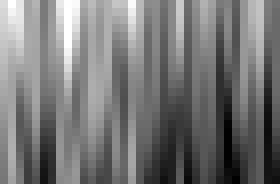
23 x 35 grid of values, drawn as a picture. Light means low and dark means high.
The top left is the ninth with the lowest average. Streaks run downward. The ninth with the highest average is the bottom right. The field climbs toward the bottom right. Neither half mirrors the other.
